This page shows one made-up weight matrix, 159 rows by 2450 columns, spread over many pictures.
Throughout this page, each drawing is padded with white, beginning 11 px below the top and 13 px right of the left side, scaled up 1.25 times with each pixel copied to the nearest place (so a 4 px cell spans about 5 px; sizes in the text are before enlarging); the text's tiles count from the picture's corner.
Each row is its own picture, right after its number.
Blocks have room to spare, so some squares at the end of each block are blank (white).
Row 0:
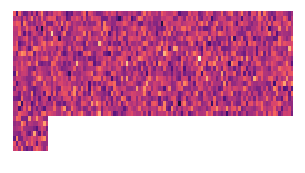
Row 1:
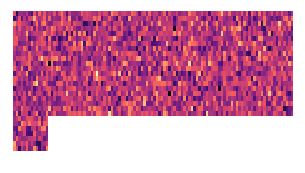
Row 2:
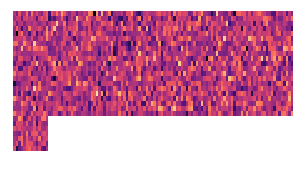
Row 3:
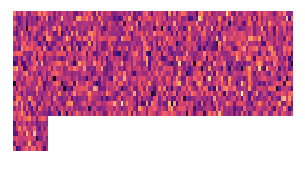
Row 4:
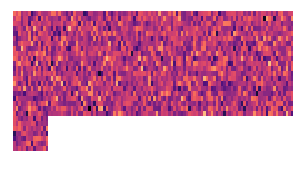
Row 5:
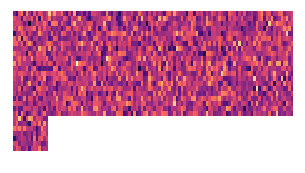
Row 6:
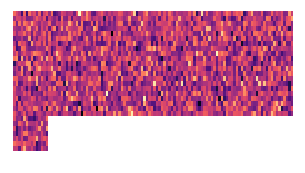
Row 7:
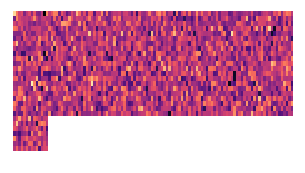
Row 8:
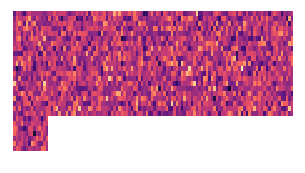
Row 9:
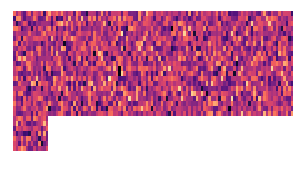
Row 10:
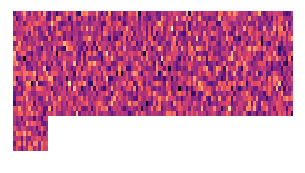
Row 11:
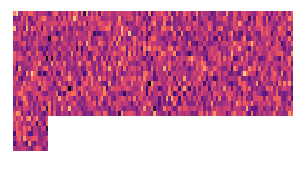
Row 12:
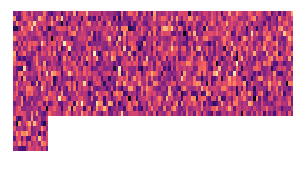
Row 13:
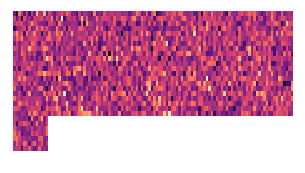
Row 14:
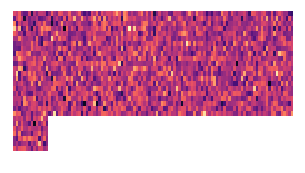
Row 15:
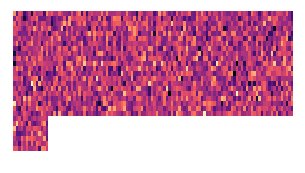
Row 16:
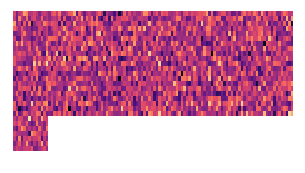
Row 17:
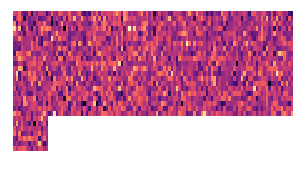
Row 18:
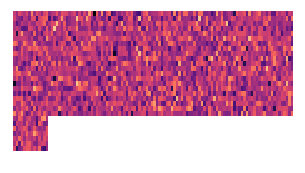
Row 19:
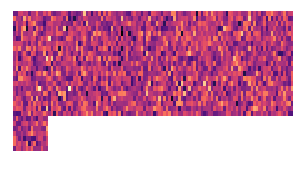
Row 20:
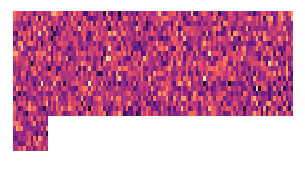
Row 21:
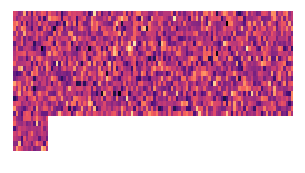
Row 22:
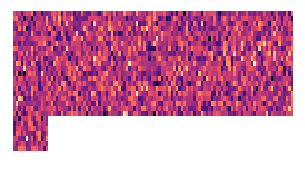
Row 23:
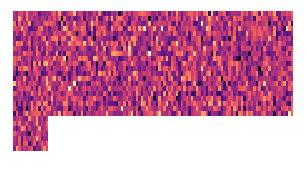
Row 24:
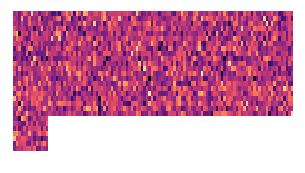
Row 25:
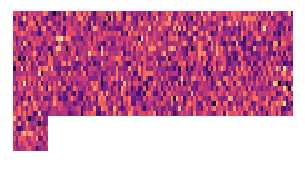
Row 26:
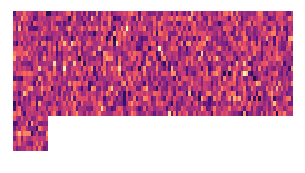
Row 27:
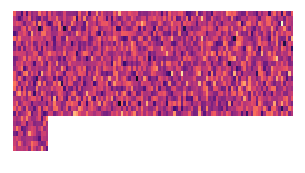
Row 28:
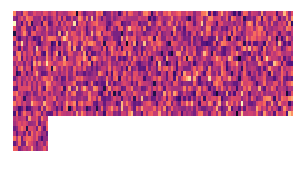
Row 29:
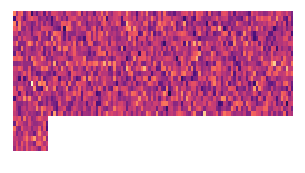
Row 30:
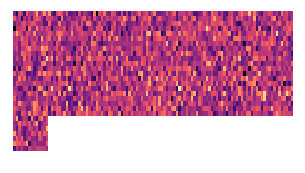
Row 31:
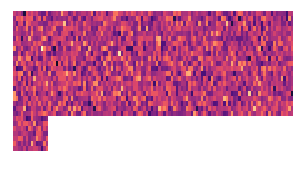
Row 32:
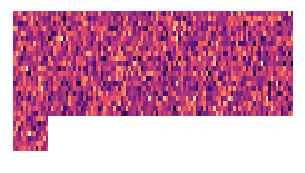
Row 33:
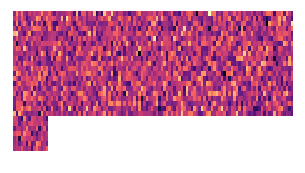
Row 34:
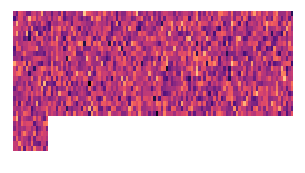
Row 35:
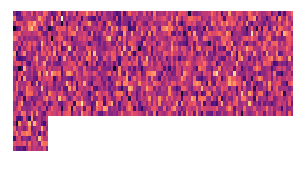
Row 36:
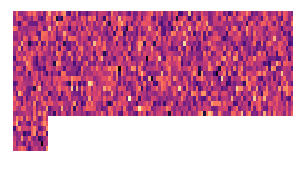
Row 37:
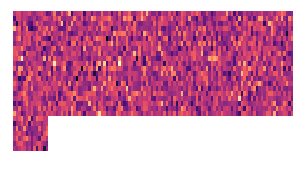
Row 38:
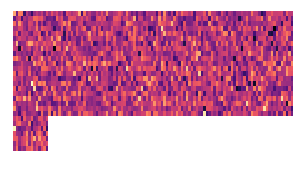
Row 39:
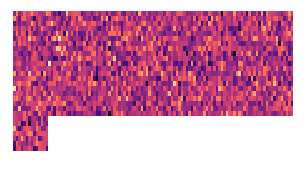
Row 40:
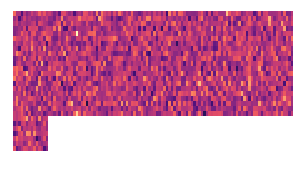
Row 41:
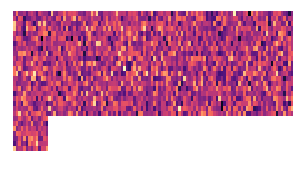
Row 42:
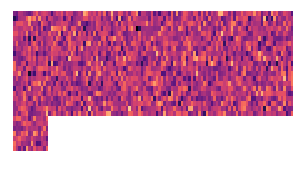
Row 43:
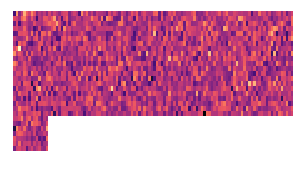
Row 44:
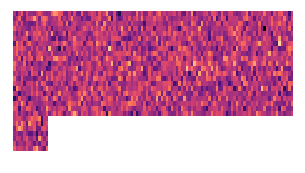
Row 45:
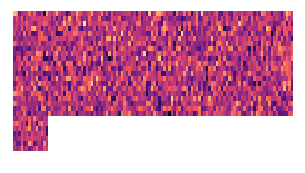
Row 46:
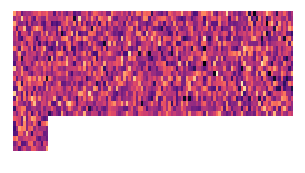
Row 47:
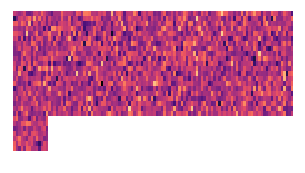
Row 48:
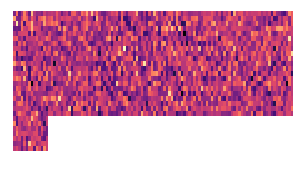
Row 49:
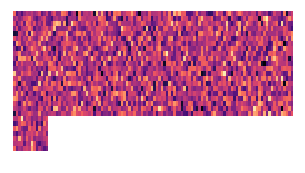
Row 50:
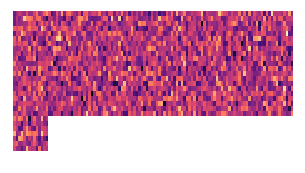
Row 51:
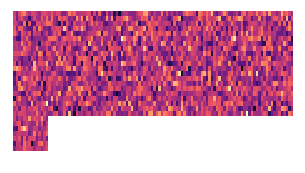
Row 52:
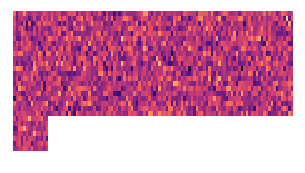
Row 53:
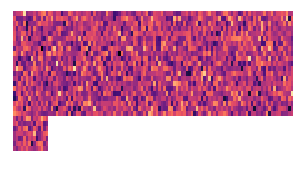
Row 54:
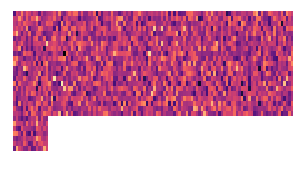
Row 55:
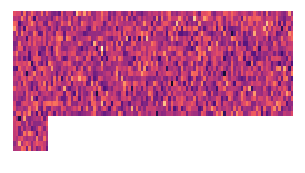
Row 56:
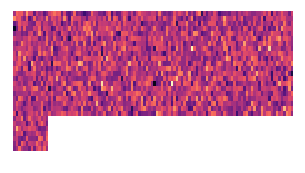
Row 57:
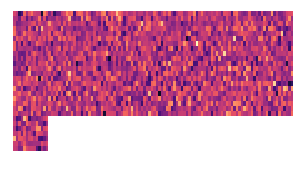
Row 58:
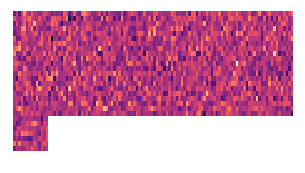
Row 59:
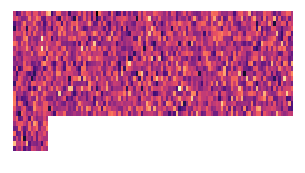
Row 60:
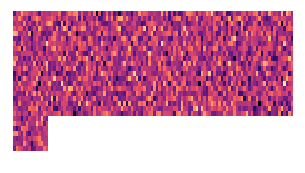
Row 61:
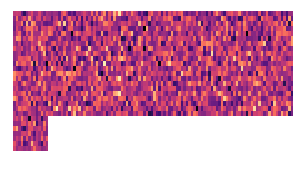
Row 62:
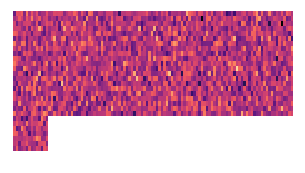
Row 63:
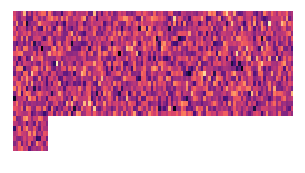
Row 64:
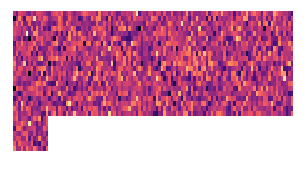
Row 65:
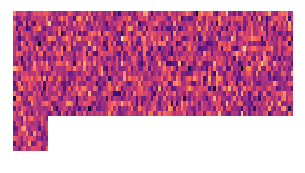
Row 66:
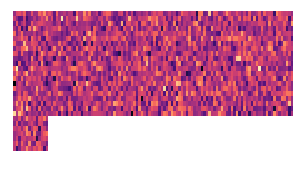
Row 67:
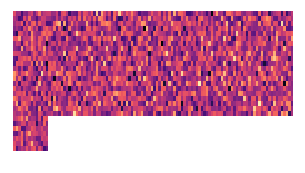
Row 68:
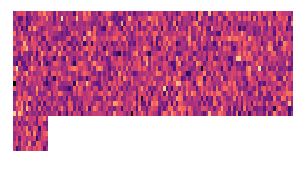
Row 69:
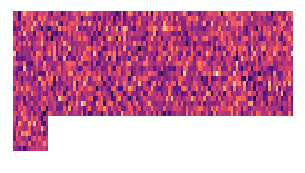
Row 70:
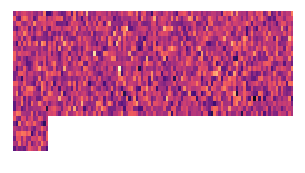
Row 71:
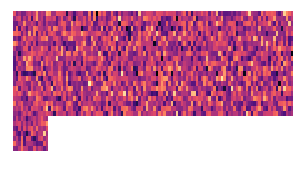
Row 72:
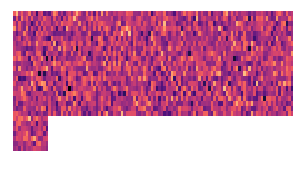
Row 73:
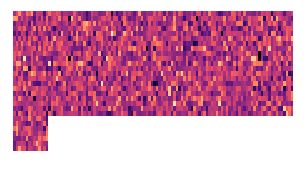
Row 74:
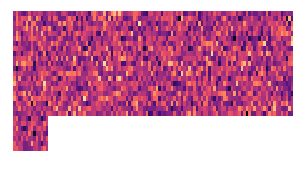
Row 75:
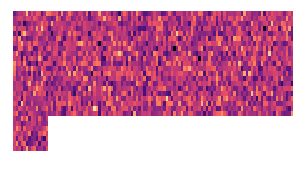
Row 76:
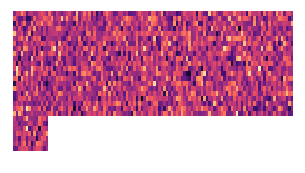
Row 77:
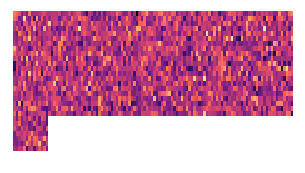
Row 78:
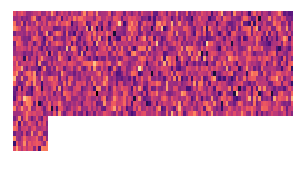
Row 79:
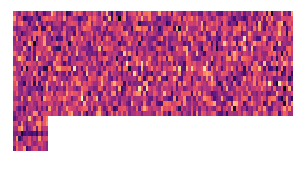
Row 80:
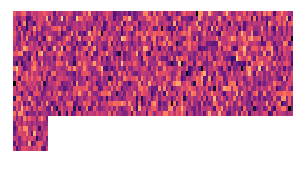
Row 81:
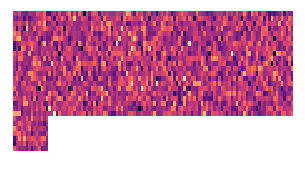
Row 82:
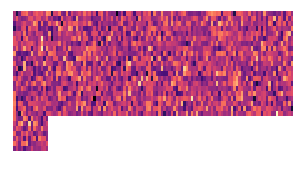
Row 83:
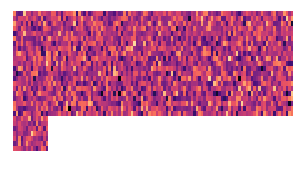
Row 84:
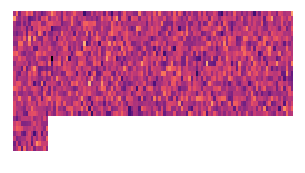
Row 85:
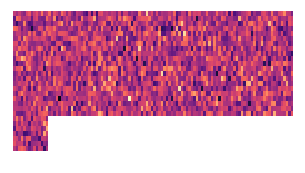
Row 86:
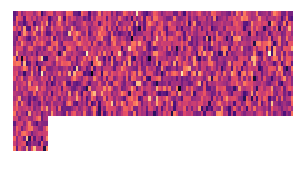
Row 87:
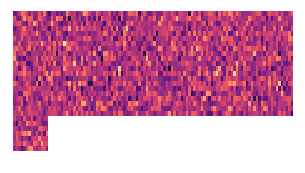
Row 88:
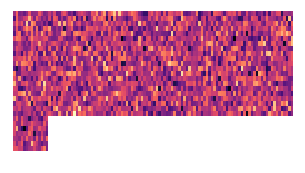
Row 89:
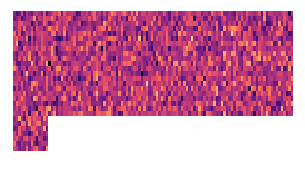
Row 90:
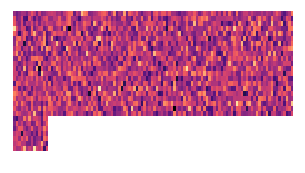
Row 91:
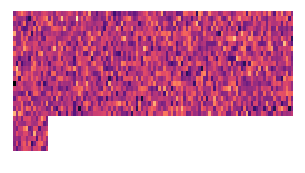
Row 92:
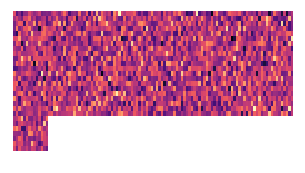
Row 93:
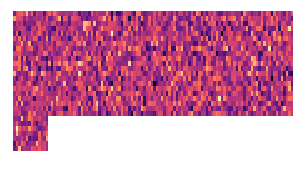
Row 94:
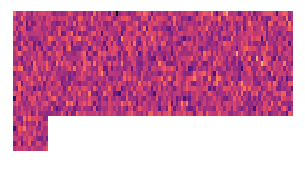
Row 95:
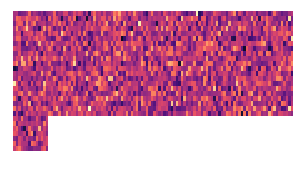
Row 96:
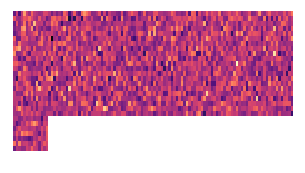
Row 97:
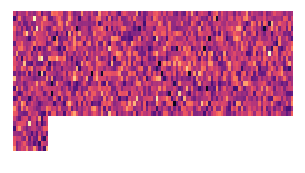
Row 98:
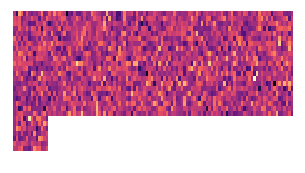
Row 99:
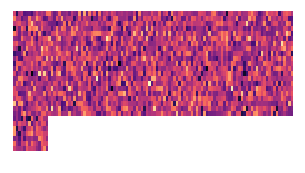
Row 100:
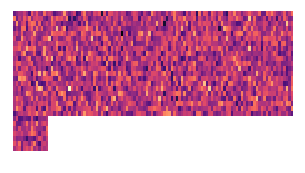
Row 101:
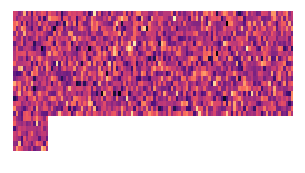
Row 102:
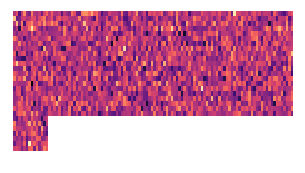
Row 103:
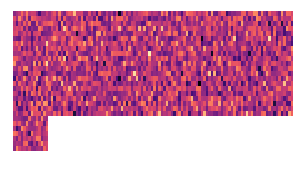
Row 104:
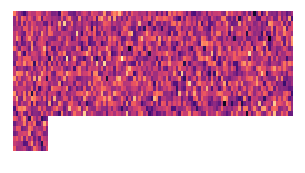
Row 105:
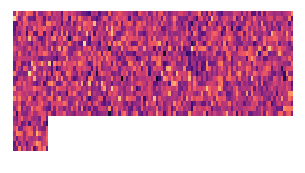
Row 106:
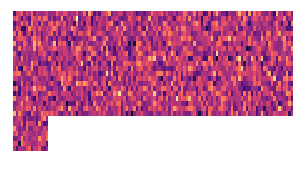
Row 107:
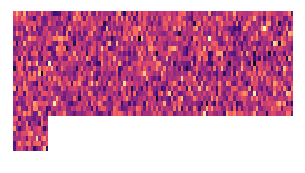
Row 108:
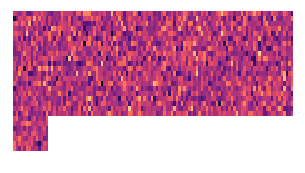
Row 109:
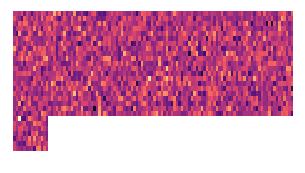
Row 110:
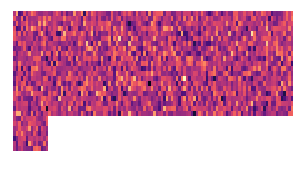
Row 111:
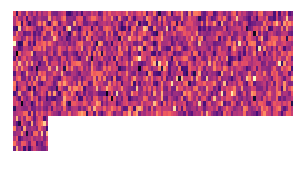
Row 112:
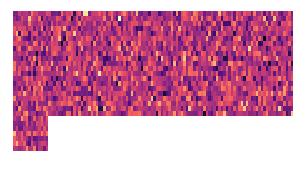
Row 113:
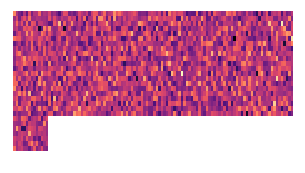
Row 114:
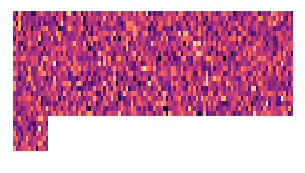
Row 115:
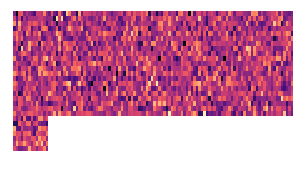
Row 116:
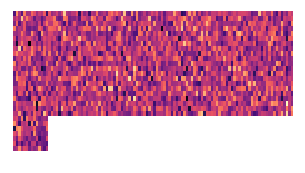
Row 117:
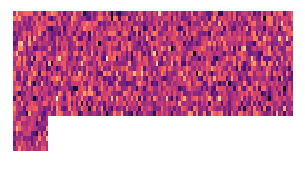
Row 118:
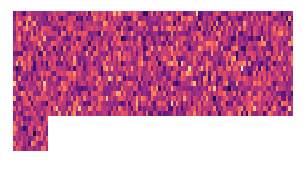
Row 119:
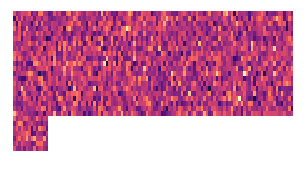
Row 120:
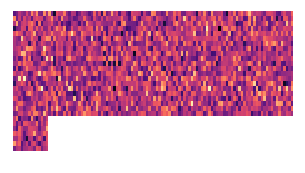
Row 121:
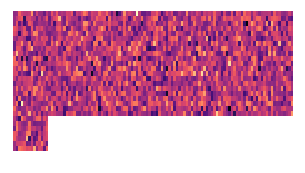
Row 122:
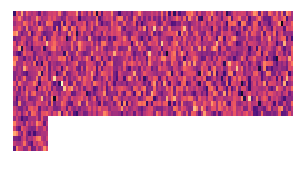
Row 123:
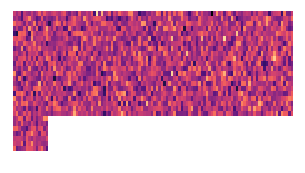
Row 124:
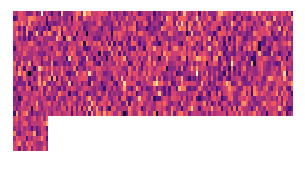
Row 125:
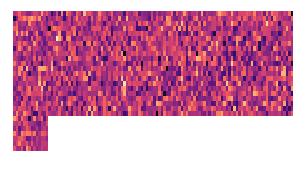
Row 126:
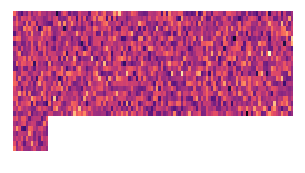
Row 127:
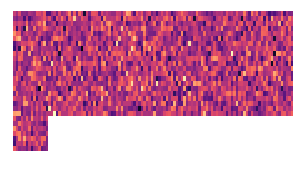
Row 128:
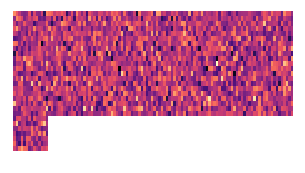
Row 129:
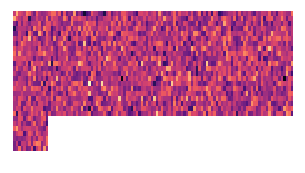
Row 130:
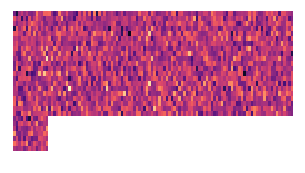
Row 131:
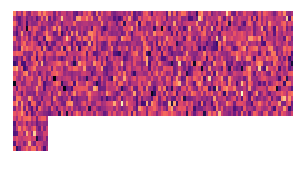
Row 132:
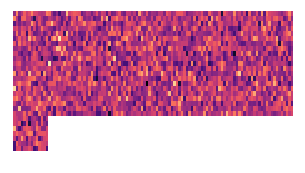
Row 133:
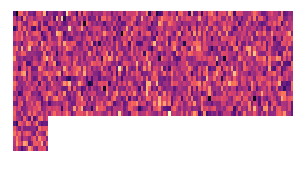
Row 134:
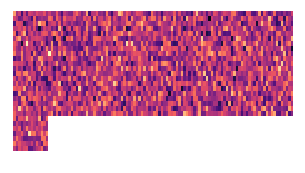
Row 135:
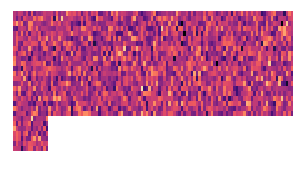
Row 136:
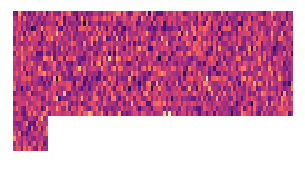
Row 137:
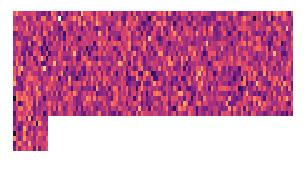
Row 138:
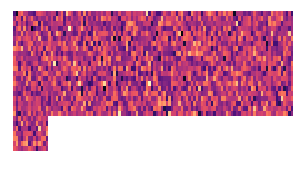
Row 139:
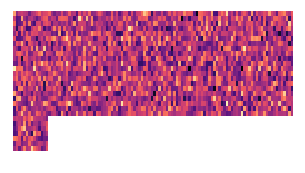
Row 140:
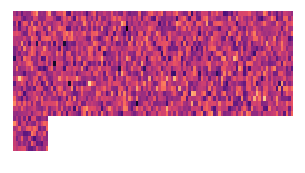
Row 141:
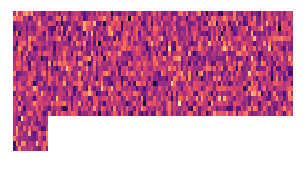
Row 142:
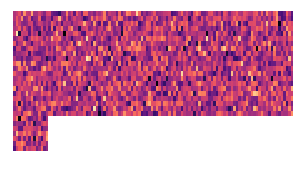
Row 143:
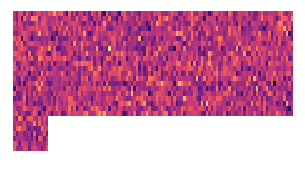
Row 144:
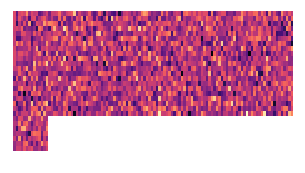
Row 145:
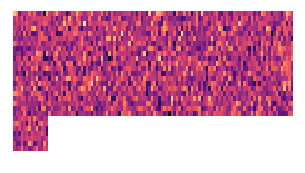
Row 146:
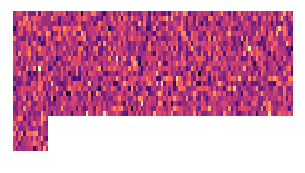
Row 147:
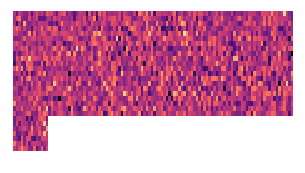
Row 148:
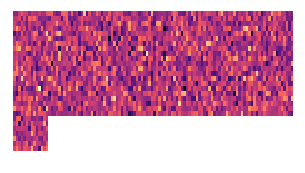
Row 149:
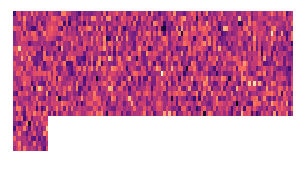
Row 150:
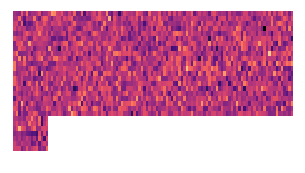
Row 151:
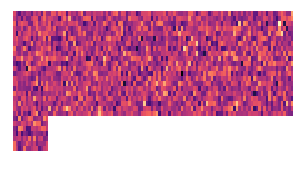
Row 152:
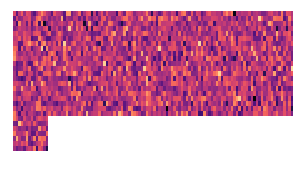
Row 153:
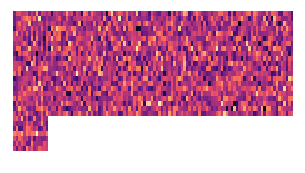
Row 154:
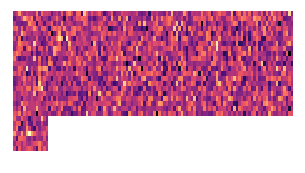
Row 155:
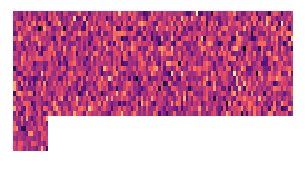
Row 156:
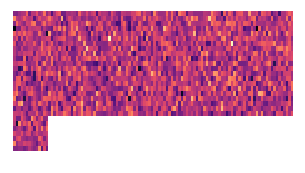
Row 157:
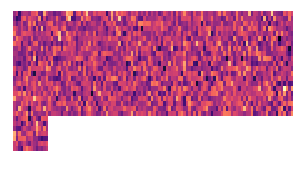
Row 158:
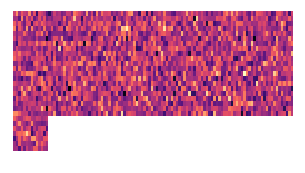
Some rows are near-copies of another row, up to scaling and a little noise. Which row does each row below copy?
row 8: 118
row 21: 101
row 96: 58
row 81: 127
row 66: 68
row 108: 47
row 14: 17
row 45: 145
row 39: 132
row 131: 3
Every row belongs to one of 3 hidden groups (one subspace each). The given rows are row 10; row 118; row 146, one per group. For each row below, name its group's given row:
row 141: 146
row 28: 118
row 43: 10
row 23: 118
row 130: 10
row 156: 10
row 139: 118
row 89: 146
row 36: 10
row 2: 118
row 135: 10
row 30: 10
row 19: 10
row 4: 146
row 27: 118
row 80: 118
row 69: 10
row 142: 146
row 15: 10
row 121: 146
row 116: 10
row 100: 10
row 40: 118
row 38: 10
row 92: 118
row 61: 118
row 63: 118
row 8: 118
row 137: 10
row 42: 146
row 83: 118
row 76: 118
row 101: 118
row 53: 118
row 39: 146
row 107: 146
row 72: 10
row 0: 146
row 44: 146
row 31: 118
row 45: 10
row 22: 146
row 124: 146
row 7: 10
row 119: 10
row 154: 146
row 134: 118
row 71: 10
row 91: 118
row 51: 118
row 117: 146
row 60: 118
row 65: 118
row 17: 10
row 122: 118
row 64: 146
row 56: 146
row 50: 146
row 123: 118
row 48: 10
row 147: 10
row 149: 10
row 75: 146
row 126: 118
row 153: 146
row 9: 10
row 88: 118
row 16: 118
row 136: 10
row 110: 10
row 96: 10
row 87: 10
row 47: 146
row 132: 146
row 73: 146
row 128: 10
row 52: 118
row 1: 146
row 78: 10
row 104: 118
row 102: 10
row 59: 10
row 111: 146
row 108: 146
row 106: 118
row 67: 118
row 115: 10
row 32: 146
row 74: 118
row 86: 146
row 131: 118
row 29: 10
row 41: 10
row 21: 118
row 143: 146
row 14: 10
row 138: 10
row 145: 10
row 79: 146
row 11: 10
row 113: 118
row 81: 10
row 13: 10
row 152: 10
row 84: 146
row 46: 118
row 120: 10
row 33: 118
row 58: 10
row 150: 146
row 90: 146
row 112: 146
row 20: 146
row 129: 146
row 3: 118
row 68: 118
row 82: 10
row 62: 118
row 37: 10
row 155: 118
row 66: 118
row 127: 10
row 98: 146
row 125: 146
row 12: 10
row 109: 146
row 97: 146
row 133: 10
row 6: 146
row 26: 10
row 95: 118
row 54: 118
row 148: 10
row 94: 118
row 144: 118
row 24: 146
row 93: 146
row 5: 146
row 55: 146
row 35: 10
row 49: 118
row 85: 10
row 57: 146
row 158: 10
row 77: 146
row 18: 118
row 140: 10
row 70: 10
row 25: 146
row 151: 146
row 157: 146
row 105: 146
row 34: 146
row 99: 10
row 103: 118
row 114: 10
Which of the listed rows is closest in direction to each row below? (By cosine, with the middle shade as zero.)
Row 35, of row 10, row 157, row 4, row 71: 10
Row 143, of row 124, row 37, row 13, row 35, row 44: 44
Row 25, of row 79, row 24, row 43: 24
